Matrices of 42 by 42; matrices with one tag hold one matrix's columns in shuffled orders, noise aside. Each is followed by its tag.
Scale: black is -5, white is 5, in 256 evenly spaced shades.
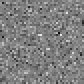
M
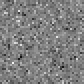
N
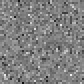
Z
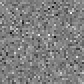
M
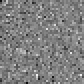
Z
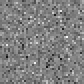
N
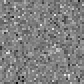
Z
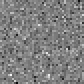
Z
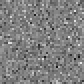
N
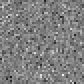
Z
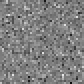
Z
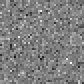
N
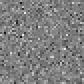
M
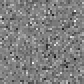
N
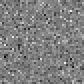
N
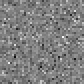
N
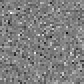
M
